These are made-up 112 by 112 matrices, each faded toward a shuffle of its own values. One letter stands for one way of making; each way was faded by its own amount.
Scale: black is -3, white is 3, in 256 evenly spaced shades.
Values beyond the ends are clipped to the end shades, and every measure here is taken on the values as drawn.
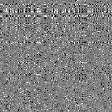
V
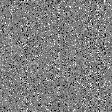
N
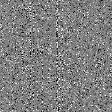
N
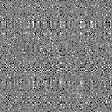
V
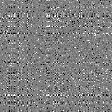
V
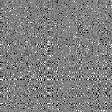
V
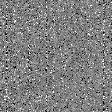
N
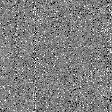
N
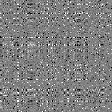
V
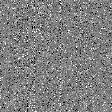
N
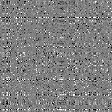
V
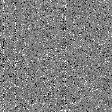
N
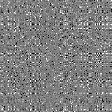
V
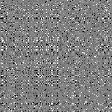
V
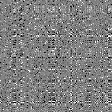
V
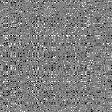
V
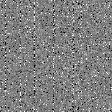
N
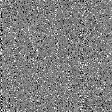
N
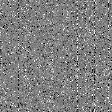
N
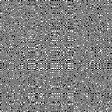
V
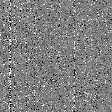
N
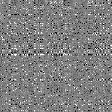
V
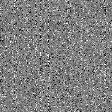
N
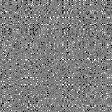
V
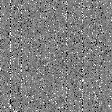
N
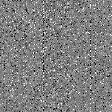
N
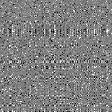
V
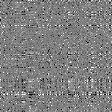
V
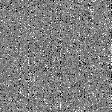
N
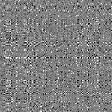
V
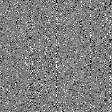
N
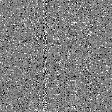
N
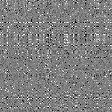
V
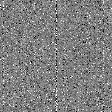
N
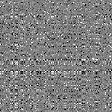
V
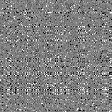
V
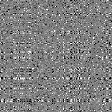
V
